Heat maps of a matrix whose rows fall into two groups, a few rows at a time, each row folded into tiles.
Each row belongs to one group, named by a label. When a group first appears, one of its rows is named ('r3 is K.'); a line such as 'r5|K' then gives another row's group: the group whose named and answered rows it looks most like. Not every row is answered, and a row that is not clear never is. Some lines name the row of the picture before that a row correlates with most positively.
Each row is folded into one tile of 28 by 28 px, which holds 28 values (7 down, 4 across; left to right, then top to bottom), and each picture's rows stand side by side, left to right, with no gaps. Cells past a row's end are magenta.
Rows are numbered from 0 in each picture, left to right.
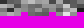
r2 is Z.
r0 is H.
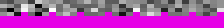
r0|H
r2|Z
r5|Z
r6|H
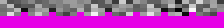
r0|Z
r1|Z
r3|Z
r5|Z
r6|H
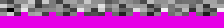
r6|Z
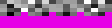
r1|H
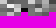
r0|Z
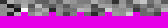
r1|Z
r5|H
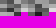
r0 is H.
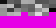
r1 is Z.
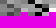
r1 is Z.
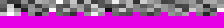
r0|Z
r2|H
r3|Z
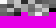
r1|Z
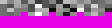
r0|H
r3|Z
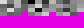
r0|H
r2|H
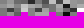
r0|H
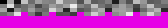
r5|Z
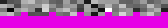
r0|H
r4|Z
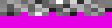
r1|Z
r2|H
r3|Z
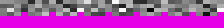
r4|H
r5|H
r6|H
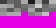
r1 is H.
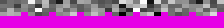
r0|Z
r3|Z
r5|H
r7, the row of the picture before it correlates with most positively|1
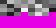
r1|Z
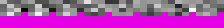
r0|Z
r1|Z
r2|Z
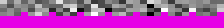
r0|H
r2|Z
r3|Z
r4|H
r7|H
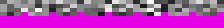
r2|H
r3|H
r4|H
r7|H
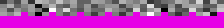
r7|H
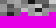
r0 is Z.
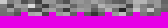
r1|H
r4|H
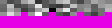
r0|Z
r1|Z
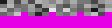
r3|H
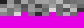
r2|Z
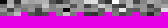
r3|H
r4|H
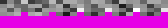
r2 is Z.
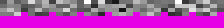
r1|H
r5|Z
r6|H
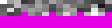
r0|H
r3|Z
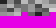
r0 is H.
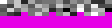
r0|H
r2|H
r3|Z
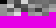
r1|H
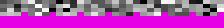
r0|Z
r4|H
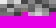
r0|H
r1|Z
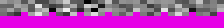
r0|H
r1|Z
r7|H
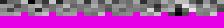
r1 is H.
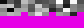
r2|H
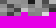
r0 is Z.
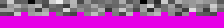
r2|H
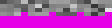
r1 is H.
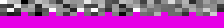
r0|H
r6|H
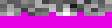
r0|Z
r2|Z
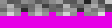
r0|Z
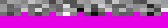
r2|Z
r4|H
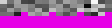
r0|H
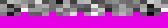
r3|Z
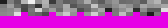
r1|H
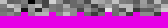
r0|Z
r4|Z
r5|H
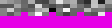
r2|H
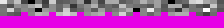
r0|H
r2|Z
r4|Z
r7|H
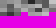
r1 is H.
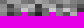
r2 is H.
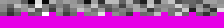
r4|H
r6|Z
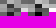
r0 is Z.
